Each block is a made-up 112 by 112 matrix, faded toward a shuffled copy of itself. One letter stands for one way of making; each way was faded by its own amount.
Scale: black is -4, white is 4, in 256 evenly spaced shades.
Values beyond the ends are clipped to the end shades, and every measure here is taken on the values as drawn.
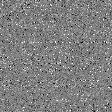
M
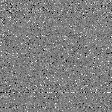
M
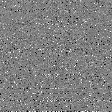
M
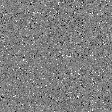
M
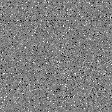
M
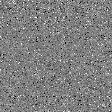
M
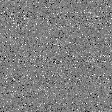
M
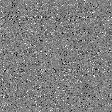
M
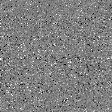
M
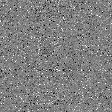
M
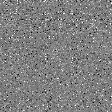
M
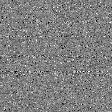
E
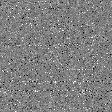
M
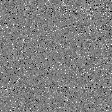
M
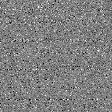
E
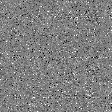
M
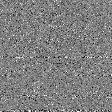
E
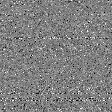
E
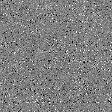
M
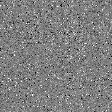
M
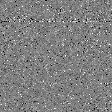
M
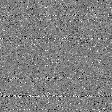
E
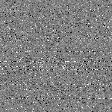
E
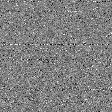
E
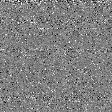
E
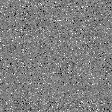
M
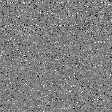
M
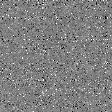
M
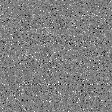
M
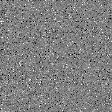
M
